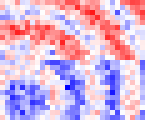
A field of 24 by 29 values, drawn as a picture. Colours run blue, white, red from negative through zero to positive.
Histogram: bell-shaped. Rings: centred on the bottom left. Seam: horizontal, 50% of the way down, the top part higher.
